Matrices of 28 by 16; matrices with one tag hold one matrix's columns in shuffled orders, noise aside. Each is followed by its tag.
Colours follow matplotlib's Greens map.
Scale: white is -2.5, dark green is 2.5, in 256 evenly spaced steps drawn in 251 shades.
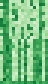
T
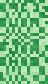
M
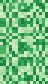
M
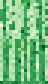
T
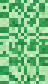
M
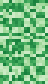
M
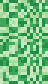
M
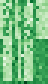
T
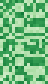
M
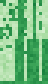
T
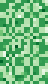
M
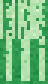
T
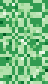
M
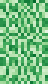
M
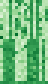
T
